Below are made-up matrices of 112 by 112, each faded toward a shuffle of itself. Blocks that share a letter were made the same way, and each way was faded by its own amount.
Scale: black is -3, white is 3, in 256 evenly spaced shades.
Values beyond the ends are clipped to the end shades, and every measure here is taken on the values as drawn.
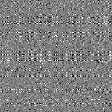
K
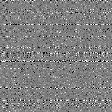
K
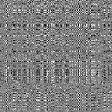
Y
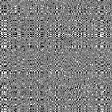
Y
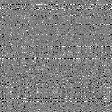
K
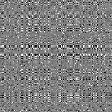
Y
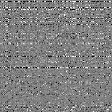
K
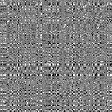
Y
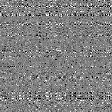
K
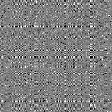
Y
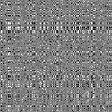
Y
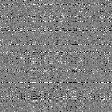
K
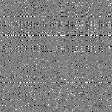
K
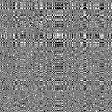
Y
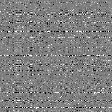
K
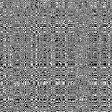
Y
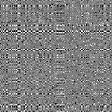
Y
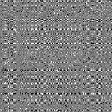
Y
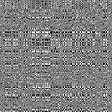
Y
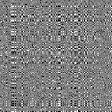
Y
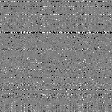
K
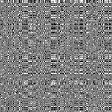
Y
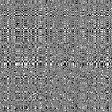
Y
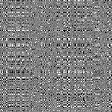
Y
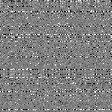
K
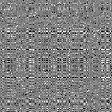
Y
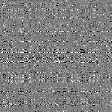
K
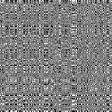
Y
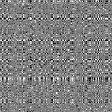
Y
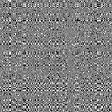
Y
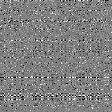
K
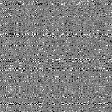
K
